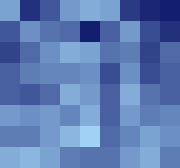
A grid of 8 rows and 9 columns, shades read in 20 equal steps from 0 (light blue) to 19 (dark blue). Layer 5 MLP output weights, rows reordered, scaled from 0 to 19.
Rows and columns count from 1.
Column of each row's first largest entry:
9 5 1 6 2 6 6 5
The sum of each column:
76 76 66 53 55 86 62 89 95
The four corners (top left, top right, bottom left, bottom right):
5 19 4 9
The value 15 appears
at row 3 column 1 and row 3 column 8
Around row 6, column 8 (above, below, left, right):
10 5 6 8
